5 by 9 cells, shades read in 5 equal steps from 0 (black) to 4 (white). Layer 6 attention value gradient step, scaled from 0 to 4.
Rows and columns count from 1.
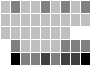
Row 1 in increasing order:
2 2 2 2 3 3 3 3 3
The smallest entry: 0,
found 2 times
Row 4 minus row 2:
1 -1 0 0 0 0 -1 -1 -1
